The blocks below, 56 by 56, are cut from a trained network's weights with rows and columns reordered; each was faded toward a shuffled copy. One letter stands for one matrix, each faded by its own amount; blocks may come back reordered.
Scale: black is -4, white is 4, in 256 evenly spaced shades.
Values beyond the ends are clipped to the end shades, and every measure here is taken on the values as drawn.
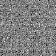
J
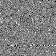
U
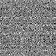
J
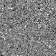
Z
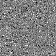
Z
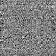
J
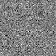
J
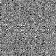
J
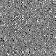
Z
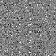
Z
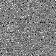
U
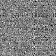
J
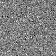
U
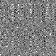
Z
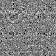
J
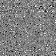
Z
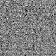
J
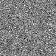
U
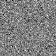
U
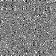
Z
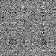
J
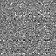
J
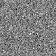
U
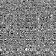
J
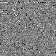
U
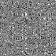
Z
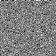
U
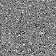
Z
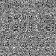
J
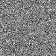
U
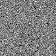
U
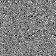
U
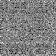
J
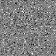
Z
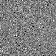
U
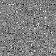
Z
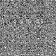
J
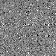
Z
